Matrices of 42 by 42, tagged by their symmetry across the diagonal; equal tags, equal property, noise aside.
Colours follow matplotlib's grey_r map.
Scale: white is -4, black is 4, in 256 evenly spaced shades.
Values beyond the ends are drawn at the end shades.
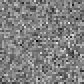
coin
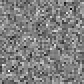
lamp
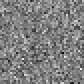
coin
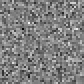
lamp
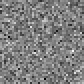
coin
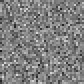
coin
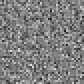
lamp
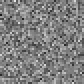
lamp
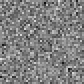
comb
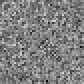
comb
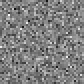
lamp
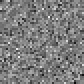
comb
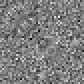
comb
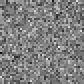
comb
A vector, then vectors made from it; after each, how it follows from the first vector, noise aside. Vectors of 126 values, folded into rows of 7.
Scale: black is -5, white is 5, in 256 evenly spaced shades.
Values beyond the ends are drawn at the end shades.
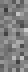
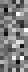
scaled up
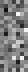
scaled up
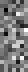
scaled up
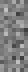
negated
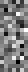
scaled up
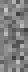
negated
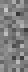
negated
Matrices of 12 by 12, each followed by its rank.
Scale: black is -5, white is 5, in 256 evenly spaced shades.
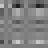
one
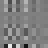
one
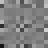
two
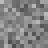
full rank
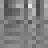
two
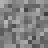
full rank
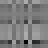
one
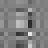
one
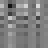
one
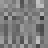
two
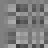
one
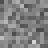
full rank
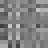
two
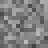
full rank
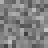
full rank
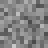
full rank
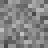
full rank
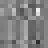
two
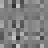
two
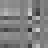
one
